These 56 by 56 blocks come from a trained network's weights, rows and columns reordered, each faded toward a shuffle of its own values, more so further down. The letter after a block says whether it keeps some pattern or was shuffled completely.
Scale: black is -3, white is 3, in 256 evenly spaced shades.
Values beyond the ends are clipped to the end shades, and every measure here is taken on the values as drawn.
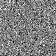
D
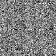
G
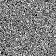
D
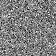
D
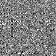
G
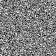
D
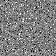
D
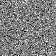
D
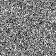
D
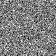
D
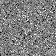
D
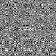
G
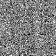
G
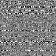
G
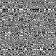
G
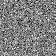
D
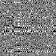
G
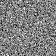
D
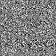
G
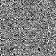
G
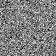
D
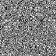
G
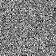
G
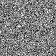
D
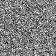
D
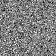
D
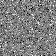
D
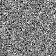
G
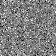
D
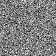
D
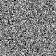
G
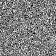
D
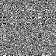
G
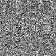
G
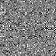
G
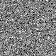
D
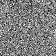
D
